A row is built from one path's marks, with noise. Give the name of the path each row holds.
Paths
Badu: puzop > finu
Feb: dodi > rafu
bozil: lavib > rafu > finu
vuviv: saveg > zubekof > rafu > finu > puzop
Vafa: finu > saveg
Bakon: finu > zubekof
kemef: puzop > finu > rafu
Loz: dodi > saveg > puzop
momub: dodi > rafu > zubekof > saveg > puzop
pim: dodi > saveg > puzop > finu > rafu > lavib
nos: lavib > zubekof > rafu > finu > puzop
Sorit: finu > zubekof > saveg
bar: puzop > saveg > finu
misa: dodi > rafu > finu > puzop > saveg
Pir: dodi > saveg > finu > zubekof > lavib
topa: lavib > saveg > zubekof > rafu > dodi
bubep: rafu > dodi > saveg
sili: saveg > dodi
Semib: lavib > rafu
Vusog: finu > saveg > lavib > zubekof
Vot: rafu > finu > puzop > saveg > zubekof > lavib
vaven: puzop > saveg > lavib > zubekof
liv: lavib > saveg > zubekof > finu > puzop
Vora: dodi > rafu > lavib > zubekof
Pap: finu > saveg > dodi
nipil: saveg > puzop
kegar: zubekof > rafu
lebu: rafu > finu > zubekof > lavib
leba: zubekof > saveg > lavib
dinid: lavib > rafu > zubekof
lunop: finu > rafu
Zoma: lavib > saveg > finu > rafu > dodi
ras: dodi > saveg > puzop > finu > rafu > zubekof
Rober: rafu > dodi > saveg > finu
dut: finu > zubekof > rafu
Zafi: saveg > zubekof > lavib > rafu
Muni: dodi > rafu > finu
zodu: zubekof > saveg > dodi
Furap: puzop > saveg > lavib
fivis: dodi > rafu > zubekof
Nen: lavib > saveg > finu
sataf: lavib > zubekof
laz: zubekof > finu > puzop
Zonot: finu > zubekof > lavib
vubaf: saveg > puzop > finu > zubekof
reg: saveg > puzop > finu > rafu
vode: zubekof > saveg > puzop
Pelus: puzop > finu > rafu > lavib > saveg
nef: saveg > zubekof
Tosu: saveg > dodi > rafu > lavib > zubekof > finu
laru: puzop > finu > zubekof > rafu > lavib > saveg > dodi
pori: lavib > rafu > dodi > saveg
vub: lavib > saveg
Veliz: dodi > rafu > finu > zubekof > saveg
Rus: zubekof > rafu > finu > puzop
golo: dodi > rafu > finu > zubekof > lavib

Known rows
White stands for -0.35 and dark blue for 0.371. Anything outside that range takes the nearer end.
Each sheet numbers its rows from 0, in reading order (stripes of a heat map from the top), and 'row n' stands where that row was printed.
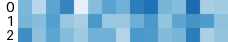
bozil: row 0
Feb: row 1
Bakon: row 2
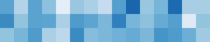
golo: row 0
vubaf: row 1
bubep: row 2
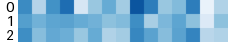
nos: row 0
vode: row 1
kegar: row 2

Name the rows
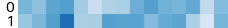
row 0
sataf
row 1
Furap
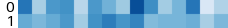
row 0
Rus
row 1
bar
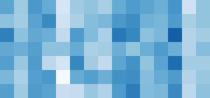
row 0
Vusog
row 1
Semib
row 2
dut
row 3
nef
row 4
Veliz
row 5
pim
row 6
Zonot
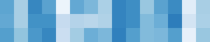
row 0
laru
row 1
dinid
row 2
liv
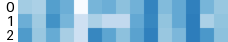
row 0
Zoma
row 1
Vora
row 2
Muni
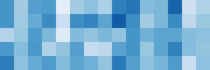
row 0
lebu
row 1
kemef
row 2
pori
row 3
fivis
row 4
laz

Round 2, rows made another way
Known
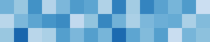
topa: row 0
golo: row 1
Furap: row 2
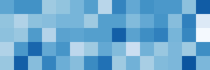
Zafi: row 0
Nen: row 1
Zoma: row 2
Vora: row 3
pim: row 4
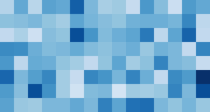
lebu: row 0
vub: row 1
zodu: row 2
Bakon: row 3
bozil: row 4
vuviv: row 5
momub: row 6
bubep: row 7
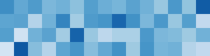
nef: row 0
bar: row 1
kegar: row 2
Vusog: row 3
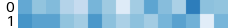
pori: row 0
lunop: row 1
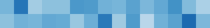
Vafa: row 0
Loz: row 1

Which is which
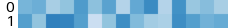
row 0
Badu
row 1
Muni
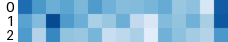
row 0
dut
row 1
fivis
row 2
dinid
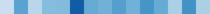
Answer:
leba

